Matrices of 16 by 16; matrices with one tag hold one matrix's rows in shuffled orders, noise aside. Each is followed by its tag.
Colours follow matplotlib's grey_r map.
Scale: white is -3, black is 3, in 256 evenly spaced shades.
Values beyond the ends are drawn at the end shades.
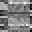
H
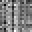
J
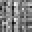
J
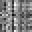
J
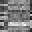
H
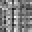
J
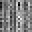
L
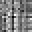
J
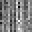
L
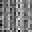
L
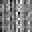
L
